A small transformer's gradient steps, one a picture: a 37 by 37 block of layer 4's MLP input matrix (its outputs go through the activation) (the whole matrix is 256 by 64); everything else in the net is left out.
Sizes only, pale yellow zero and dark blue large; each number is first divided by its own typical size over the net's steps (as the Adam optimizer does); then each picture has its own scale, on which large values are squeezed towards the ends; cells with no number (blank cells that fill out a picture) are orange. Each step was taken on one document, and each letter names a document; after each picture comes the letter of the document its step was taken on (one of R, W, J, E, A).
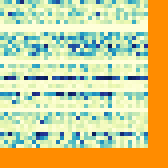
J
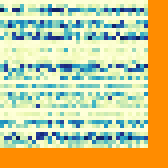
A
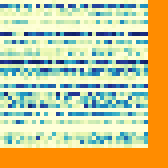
A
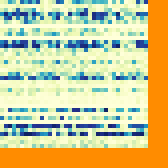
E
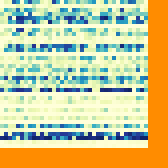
E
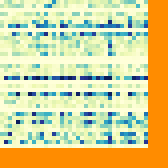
J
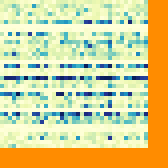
J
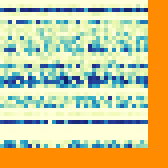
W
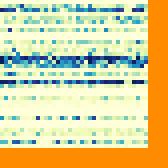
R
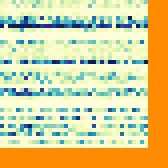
R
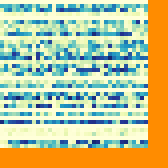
W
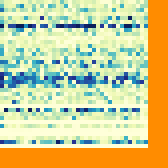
R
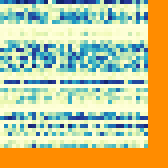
E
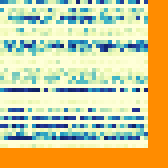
E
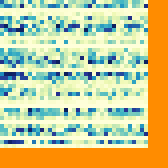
R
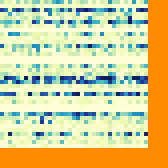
J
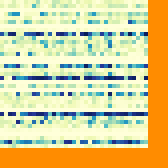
J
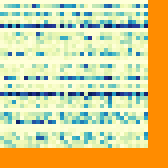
J
